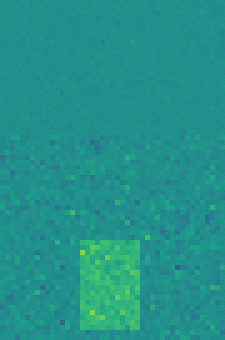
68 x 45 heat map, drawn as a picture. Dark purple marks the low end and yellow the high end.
The top part is calmer, up to a seam about 40% of the way down. There are no regular stripes. In the bottom middle lies a patch that is higher than the rest. The bottom middle is the ninth with the highest average. The values are skewed, with a long tail toward high values. On average the colour sits 50% of the way up the scale.
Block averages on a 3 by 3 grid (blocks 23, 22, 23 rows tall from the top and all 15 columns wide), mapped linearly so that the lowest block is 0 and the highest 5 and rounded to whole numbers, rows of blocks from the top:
000
000
050
